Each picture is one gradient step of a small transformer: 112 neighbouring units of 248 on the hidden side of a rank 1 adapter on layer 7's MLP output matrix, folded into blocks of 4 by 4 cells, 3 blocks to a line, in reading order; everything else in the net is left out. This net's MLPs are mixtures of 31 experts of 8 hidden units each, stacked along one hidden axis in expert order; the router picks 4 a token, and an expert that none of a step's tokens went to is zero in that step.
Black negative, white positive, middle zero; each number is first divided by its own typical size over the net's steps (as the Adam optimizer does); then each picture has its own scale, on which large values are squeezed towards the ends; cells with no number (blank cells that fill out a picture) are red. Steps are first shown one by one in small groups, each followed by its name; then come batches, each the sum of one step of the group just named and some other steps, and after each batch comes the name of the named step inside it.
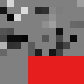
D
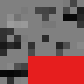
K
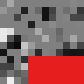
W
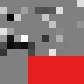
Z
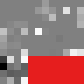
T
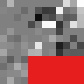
W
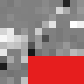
T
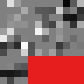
K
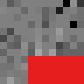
W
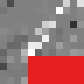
T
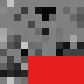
W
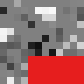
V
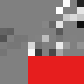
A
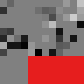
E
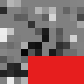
V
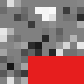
V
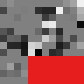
E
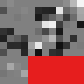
E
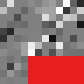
A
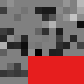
E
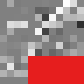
A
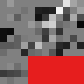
A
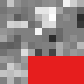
V
